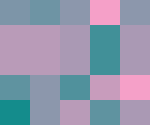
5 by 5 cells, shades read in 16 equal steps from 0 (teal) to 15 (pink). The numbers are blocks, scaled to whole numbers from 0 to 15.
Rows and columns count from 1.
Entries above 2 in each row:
5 5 5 5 4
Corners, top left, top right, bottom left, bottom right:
7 8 0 10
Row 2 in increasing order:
3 10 10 11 11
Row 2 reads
11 11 10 3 10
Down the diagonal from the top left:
7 11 10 12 10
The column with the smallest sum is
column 1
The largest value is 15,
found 2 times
